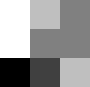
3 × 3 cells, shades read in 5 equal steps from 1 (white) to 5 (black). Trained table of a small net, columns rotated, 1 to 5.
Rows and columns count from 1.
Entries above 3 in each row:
0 0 2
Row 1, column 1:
1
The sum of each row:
6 7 11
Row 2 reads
1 3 3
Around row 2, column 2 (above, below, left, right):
2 4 1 3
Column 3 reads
3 3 2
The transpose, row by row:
1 1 5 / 2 3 4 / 3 3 2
